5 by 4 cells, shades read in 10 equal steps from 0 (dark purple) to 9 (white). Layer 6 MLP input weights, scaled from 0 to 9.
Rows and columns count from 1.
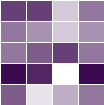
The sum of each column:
13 19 31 17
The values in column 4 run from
0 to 5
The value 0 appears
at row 4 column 1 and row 4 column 4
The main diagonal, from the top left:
2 5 2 0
